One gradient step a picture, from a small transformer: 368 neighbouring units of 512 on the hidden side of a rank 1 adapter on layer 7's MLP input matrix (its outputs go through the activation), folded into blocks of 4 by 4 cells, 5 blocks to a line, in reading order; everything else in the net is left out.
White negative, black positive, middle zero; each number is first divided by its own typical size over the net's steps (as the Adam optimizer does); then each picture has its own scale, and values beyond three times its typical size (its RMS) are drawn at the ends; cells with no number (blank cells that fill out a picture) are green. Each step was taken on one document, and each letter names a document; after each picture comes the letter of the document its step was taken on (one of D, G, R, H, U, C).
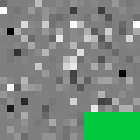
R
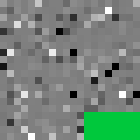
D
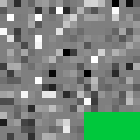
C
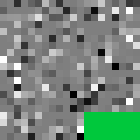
C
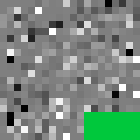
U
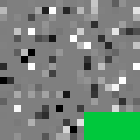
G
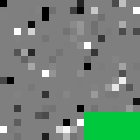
G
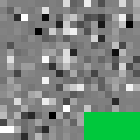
U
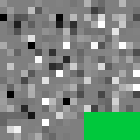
U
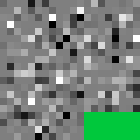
U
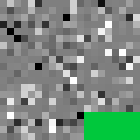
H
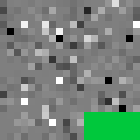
R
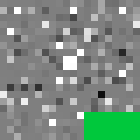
R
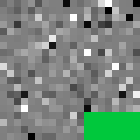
D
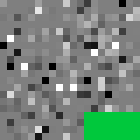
U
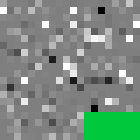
R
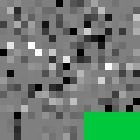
H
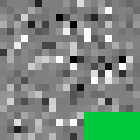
H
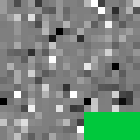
C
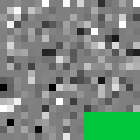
U
